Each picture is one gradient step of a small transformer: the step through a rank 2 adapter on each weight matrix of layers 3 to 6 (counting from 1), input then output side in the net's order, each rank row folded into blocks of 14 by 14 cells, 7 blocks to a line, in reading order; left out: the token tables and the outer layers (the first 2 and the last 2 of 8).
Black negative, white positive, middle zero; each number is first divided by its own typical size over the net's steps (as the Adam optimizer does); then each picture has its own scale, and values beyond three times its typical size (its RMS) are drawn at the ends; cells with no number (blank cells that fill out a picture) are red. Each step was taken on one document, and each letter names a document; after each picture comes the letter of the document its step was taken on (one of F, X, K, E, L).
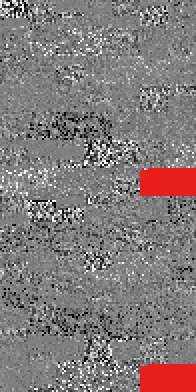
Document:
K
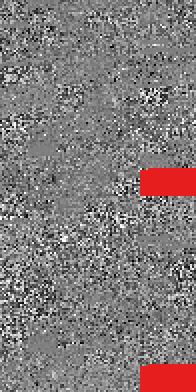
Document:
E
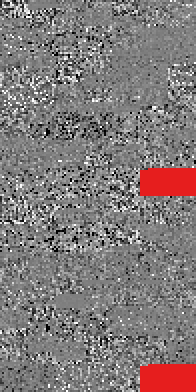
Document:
K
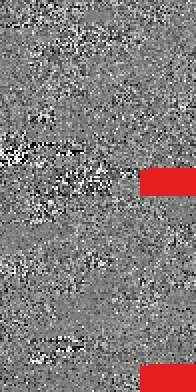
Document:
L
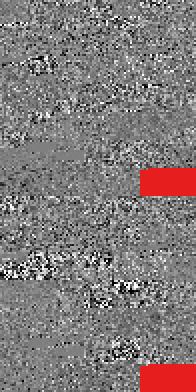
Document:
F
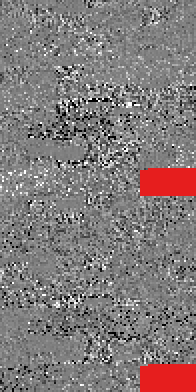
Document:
K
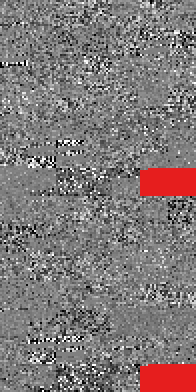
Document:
F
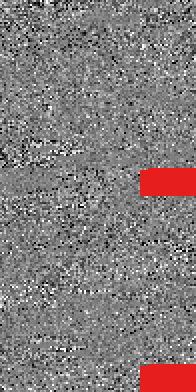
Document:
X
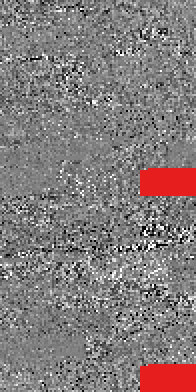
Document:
X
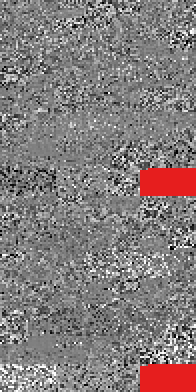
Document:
E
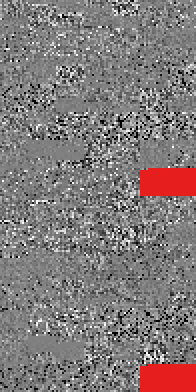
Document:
K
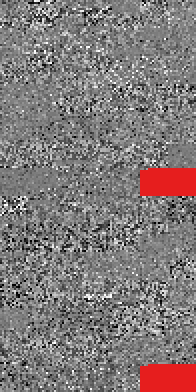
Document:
F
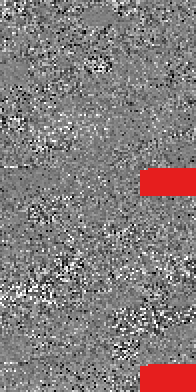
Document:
X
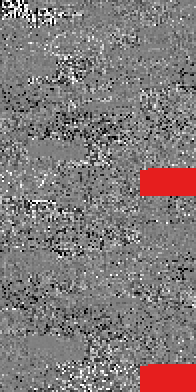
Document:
K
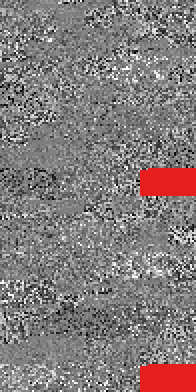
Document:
E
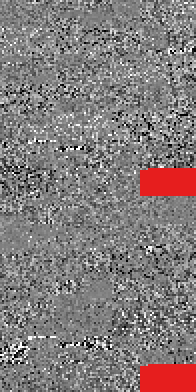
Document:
L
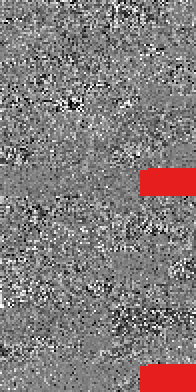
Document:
F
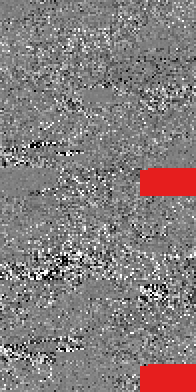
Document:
X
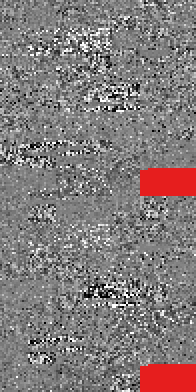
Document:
F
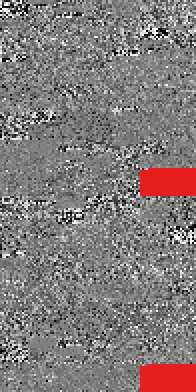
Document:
E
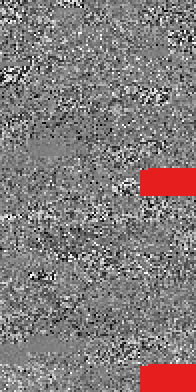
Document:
E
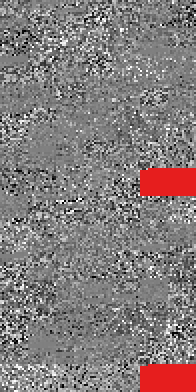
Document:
E
